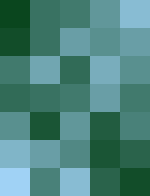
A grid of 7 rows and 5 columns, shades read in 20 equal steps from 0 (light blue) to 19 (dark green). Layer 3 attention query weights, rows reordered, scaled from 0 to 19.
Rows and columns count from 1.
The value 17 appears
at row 5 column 2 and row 6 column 4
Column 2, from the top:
13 13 6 13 17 7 11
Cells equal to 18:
2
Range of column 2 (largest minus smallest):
11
